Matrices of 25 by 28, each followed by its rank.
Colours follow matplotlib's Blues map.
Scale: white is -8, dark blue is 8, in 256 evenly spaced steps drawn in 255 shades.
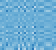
two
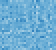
five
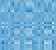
two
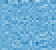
five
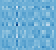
two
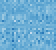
five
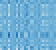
two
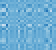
two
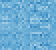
five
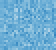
five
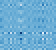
two
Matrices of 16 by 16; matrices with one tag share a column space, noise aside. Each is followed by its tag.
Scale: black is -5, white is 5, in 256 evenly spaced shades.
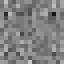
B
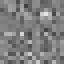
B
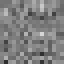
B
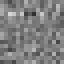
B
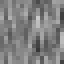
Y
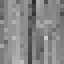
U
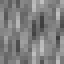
Y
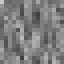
Y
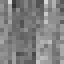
U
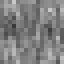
Y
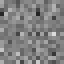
B
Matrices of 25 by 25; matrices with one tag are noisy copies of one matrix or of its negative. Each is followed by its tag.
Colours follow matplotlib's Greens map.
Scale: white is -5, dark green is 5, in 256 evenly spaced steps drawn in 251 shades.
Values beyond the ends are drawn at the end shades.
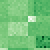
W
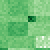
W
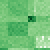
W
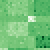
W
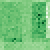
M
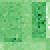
M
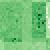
M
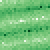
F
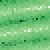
F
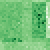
M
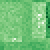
M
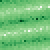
F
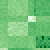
W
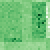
M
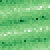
F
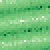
F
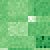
W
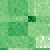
W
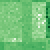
M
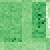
M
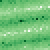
F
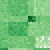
W
